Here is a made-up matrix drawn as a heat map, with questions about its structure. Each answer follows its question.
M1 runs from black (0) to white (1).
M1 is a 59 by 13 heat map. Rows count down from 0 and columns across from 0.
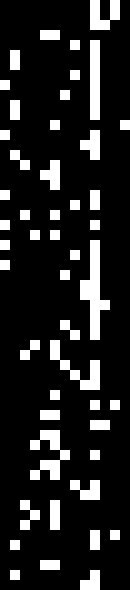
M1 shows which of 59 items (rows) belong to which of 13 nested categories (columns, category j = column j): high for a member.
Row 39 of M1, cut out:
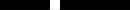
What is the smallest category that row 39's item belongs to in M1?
5
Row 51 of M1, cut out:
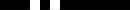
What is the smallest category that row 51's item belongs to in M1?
3
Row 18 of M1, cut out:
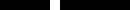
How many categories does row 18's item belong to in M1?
1
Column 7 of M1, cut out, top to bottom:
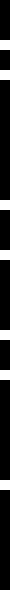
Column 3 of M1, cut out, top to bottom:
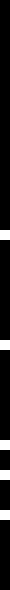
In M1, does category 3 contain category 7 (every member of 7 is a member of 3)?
no
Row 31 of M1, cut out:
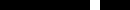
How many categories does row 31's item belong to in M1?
1
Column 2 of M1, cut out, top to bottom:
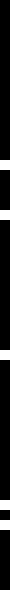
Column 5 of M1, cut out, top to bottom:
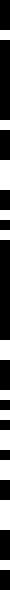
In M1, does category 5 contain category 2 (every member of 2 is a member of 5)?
yes
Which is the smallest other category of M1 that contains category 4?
5
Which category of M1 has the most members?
9
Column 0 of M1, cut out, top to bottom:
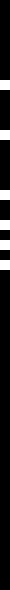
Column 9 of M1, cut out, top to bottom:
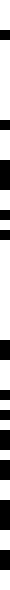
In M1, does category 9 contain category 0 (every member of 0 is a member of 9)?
yes
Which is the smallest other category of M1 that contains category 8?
9
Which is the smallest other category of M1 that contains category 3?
5
